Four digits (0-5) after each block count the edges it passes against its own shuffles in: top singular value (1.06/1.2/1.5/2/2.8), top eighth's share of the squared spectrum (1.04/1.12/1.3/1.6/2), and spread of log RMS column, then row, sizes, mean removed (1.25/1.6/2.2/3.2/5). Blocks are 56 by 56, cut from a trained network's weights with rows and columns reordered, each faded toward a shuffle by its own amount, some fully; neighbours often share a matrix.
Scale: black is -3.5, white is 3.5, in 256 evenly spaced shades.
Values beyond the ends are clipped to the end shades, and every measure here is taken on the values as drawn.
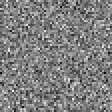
1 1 0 0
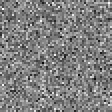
1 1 0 0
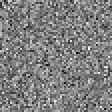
1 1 0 0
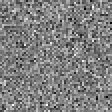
1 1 0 0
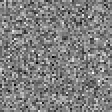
0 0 0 0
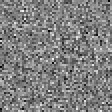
0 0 0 0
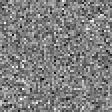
0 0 0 0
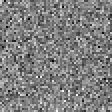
1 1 0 0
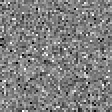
0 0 0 0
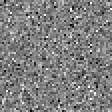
0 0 0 0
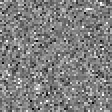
1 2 0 0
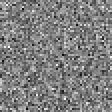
2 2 0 0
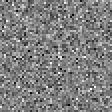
2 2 0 0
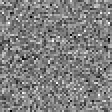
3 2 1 0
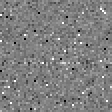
1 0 0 0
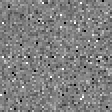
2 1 0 0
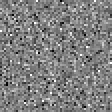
0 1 0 0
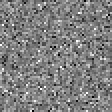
0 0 0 0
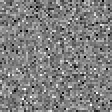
2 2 0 0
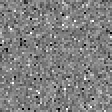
0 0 0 0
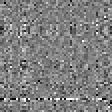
3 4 2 2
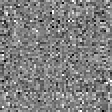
3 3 2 1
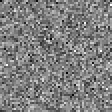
1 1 0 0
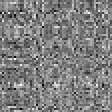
4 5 3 3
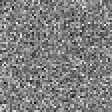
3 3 1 0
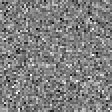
2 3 1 1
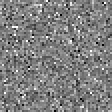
1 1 0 0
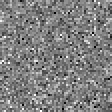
1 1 0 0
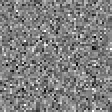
3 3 2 1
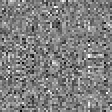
3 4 2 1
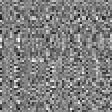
4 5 3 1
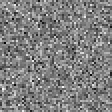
1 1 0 0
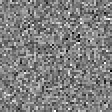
2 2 1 0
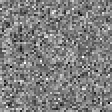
2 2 0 0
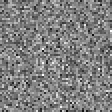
2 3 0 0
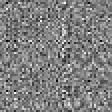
4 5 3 2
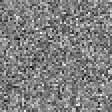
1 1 0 0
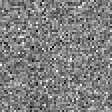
3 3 1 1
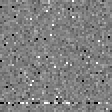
3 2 0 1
